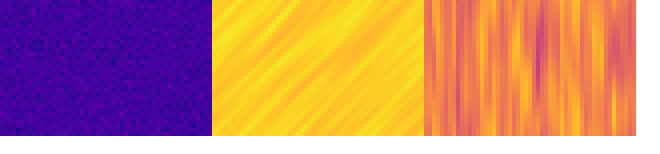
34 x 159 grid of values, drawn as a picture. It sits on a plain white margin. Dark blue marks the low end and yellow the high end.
The table splits into one row of 3 panels. Panel 1,1: very low, fine-grained, faint in contrast. Panel 1,2: very high, slanting up to the right, faint in contrast. Panel 1,3: high, streaked downward.
